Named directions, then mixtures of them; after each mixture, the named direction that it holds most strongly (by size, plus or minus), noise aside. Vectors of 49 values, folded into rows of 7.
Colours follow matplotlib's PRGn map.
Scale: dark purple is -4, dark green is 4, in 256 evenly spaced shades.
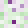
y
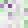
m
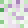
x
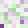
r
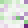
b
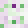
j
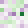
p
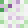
x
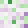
b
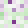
y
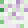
x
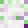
b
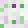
j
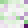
b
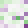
b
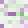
p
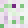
j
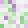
y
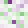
y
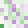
r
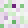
j
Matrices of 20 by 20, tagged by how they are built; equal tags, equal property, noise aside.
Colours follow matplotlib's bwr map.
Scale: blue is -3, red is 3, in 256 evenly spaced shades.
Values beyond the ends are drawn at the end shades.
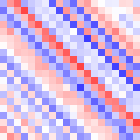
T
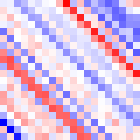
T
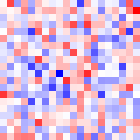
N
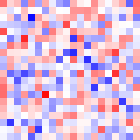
N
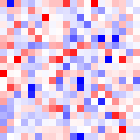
N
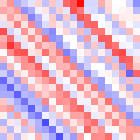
T
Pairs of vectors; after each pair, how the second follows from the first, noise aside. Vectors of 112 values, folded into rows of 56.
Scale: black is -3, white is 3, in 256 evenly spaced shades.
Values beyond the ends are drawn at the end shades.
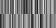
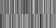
shrunk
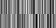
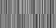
shrunk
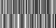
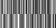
copied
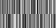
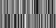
sign-scrambled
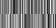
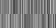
shrunk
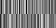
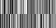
sign-scrambled
